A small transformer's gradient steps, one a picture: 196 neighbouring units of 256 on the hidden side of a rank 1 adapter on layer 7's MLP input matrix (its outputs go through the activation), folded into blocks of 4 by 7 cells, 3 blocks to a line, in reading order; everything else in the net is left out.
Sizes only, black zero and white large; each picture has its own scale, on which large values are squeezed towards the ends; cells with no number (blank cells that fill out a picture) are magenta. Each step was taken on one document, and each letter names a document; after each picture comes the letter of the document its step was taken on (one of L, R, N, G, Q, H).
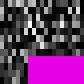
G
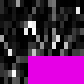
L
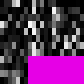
L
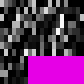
G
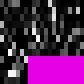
L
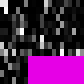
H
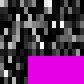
G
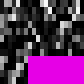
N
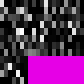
H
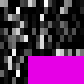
H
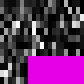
G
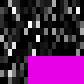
N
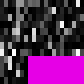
G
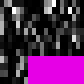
N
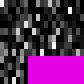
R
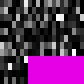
R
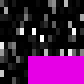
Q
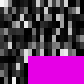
R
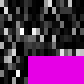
H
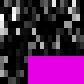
N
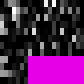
N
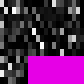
N
